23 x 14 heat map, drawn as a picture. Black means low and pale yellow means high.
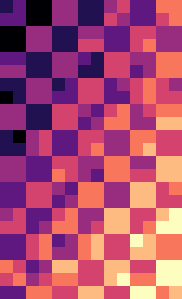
The field is checkered. The bottom right is the ninth with the highest average. The top left is the ninth with the lowest average. The field climbs toward the bottom right.
